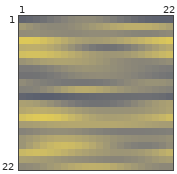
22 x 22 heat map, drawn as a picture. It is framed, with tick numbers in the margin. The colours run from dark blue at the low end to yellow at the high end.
Streaks run across, left to right. The top right is the roughest part. Overall the values sit about 60% of the way up the scale.
